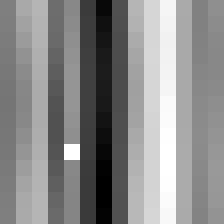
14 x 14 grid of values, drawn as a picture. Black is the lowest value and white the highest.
Lone odd cells: 1, higher than its neighbours. Histogram: bell-shaped. Grain: streaks running down.
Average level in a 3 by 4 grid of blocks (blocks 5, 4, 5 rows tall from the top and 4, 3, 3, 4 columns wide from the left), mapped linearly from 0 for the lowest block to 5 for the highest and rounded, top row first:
3 0 4 5 / 3 0 4 5 / 3 0 4 5
